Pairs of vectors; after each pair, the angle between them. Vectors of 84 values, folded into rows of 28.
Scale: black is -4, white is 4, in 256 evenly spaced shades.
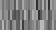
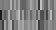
partly opposed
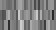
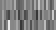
nearly opposite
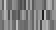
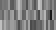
orthogonal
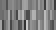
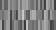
nearly parallel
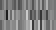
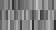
partly aligned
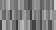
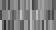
partly opposed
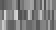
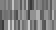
partly opposed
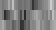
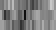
nearly parallel
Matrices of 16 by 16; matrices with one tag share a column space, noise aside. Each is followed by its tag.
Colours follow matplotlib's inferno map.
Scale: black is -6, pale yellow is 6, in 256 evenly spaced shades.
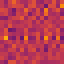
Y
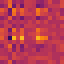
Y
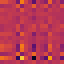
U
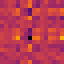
Y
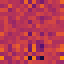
U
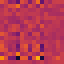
U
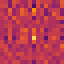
Y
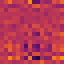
U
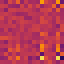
U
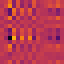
Y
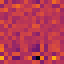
U
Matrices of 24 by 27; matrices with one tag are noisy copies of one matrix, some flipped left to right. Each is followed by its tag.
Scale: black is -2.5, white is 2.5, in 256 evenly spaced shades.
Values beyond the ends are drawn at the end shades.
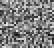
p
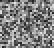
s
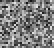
s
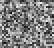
s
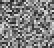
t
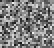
s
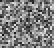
s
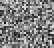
p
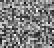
p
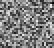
t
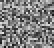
p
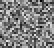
t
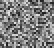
t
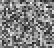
s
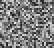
t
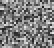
p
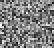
p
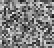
s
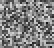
s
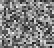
s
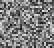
t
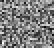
p
